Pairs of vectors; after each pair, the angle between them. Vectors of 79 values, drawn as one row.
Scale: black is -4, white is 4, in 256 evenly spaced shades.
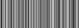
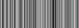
partly opposed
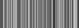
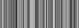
partly opposed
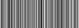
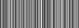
nearly opposite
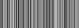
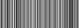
partly aligned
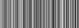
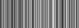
nearly opposite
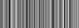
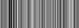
orthogonal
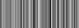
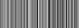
partly aligned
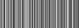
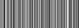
nearly parallel
